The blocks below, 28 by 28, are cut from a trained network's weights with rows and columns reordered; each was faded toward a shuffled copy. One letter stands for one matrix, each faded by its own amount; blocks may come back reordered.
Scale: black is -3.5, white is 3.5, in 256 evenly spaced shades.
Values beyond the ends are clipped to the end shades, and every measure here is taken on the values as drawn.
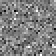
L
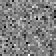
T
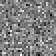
T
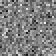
L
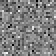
L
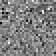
L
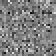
L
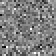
L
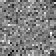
L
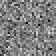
T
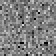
T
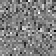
L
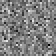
T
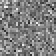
T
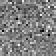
T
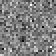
T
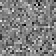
L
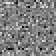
L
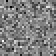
T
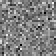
T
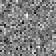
T
